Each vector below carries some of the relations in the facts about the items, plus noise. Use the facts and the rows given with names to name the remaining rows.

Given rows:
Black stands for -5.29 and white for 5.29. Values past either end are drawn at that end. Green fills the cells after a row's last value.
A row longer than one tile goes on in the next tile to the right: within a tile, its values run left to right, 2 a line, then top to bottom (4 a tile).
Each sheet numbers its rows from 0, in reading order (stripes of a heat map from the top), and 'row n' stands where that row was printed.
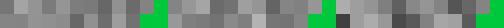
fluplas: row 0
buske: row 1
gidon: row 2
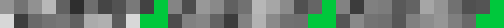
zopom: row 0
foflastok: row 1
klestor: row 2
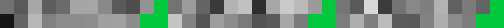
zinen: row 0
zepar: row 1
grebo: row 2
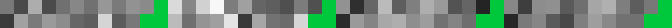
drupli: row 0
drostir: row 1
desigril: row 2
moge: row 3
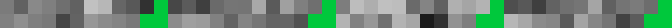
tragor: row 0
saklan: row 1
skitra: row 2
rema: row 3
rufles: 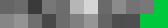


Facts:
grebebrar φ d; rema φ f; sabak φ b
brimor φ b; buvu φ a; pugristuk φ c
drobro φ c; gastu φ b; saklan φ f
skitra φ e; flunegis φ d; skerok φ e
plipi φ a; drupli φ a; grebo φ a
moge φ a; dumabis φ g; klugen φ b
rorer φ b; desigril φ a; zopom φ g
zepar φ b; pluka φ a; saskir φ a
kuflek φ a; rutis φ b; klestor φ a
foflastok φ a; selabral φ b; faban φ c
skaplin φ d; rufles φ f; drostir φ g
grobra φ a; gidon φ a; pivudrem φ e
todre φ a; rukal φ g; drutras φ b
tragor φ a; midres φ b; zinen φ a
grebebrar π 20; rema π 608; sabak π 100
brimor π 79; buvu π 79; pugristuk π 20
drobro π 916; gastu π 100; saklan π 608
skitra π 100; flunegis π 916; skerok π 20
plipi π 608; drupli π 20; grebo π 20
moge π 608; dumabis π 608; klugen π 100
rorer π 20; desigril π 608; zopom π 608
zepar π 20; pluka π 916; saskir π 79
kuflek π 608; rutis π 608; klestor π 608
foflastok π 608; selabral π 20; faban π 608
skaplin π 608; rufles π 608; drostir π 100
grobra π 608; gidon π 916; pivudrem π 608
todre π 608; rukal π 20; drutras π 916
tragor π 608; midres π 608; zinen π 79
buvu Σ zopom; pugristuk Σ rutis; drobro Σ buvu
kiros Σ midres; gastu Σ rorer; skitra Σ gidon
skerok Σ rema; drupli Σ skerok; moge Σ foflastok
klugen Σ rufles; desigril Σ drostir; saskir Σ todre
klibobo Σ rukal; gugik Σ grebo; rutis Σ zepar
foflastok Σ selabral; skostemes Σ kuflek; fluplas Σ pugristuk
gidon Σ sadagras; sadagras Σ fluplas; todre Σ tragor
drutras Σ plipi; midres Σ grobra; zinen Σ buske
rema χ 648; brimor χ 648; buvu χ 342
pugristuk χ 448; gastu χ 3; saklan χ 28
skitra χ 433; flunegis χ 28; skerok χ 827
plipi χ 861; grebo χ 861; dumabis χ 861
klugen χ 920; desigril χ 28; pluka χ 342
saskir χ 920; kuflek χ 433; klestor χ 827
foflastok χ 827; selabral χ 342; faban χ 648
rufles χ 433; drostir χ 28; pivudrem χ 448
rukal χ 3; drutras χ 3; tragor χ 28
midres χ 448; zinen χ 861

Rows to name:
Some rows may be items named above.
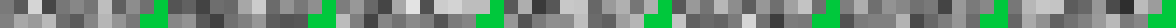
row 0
grebo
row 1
rufles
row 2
selabral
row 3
brimor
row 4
pivudrem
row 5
kiros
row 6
flunegis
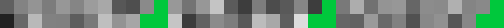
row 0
saskir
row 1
zopom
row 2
klibobo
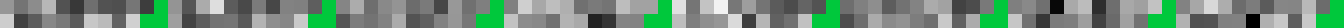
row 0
zopom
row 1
dumabis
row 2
kiros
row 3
skitra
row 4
drostir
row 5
buvu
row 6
rorer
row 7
rukal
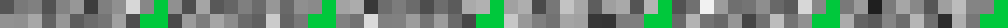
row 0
pugristuk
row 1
drupli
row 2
drobro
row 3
sabak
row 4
grebebrar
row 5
rutis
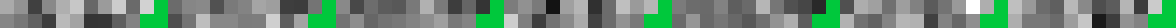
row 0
klugen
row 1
buvu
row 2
plipi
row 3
rorer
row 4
grobra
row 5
skerok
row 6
gastu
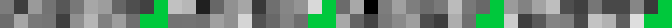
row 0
kuflek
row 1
drutras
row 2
midres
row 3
zopom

